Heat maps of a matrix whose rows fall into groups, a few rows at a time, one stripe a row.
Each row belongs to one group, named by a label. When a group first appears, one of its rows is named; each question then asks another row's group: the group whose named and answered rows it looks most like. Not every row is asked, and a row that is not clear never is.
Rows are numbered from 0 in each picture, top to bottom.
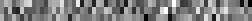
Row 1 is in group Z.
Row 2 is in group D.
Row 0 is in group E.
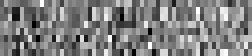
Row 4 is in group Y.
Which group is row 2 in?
Z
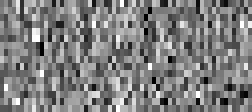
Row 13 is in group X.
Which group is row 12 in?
E
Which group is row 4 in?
D
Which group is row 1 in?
Y
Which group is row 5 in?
D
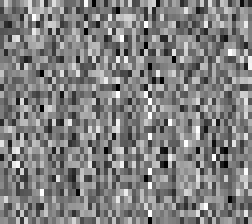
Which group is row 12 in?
X
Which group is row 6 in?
X
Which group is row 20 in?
D
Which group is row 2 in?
D
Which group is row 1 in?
X
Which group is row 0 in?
E
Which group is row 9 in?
Y
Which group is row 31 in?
Y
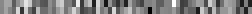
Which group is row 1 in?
Y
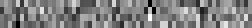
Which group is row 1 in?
X
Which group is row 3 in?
Z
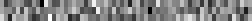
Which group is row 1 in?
Y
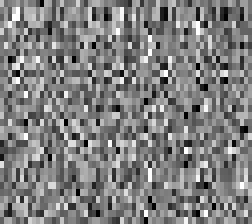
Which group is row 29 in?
D
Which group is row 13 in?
D
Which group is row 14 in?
D
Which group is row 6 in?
E
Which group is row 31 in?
X
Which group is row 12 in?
X
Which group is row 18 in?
X
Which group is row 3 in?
X
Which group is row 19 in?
D
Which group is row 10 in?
Z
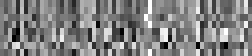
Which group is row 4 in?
Z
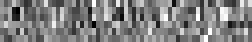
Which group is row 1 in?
Z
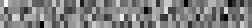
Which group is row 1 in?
D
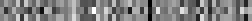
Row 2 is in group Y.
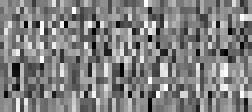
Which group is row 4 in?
E
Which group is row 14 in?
Y
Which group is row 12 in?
Z
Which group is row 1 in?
Y
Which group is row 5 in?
Y
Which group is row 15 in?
Y
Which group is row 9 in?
Z
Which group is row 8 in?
E
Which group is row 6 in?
E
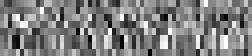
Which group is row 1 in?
E
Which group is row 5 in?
Z
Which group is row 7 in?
Y
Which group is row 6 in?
Z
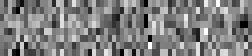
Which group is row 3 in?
X
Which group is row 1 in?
Z
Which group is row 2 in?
X
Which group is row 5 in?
Y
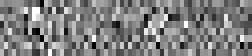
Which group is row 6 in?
E
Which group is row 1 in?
D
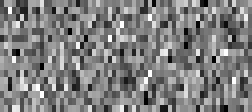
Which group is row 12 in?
D
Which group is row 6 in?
E
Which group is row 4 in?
E
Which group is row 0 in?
X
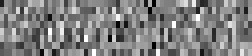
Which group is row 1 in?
Y
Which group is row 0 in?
X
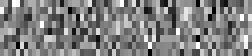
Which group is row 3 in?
E
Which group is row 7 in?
Y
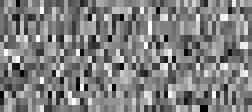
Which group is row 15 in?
X
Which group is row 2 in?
Z
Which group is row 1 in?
E
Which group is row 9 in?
Z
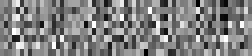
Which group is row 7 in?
D
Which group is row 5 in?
Z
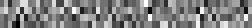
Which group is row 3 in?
Z
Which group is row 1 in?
Y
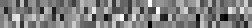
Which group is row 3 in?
Y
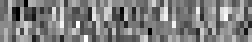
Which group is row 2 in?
Z
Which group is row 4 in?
Y
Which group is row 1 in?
Z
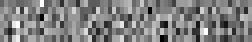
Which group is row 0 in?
E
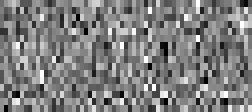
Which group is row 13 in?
Z
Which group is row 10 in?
E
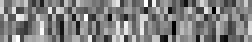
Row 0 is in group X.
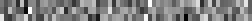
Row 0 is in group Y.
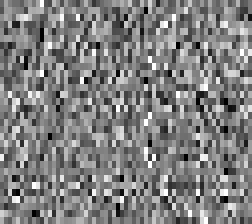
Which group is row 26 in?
D
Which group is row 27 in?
Z
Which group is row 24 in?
E
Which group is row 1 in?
X
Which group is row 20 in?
Y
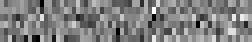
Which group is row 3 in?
Y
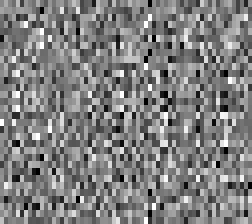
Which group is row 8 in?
D
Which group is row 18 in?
X
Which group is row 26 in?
E
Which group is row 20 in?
Z
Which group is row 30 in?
Y
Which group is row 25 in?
Z
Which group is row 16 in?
Z
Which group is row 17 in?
D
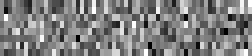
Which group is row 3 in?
X
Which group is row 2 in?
E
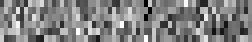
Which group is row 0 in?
X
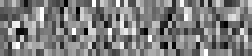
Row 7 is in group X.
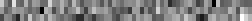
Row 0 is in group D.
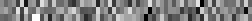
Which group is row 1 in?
Y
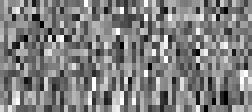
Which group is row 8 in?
Z
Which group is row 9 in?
Y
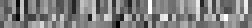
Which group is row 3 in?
X
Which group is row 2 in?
Z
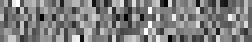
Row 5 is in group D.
